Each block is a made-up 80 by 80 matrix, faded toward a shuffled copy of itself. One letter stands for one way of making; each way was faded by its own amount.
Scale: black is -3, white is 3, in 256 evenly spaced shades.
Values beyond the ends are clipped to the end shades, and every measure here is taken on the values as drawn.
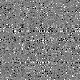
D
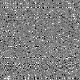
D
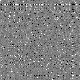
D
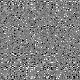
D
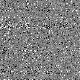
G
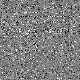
G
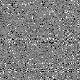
D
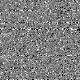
G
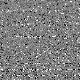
G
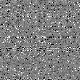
D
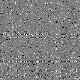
D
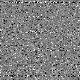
G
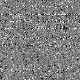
G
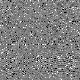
D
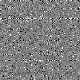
D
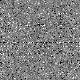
G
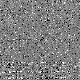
G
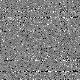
G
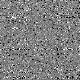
G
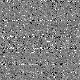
G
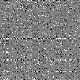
D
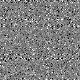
G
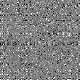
D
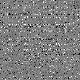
D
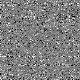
G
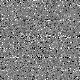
G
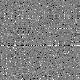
D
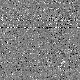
G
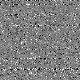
G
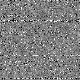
G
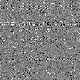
D
